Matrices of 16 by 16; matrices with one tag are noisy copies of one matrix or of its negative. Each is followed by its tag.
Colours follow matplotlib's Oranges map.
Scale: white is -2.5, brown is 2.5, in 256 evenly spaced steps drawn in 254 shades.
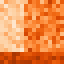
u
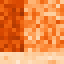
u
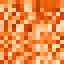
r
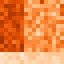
u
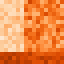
u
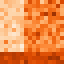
u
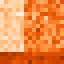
u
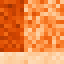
u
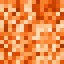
r
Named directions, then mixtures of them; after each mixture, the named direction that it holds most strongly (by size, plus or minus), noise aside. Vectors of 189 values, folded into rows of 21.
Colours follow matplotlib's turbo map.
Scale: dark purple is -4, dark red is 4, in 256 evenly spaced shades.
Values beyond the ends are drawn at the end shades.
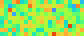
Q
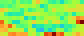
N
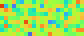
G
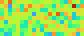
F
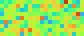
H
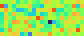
G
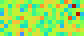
H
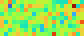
F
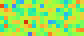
G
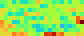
N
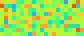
G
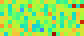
F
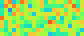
Q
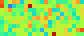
Q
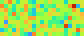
G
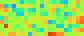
G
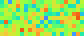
H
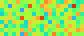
H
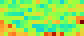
N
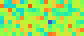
Q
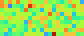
F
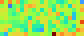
F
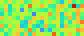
F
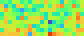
H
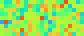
H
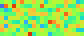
G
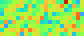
H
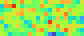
G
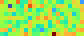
Q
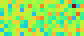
F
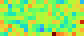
N
